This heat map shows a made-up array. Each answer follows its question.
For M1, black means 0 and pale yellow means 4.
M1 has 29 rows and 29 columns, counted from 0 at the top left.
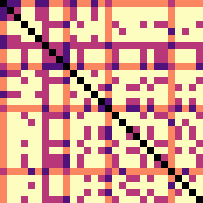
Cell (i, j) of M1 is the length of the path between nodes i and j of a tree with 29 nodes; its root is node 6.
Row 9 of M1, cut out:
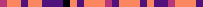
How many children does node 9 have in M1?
9
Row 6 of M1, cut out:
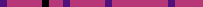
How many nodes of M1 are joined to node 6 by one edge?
4
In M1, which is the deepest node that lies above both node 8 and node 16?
9
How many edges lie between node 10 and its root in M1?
2
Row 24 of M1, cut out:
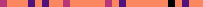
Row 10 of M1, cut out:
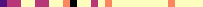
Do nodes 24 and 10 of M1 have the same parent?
no
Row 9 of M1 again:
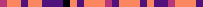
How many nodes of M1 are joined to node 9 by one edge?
10
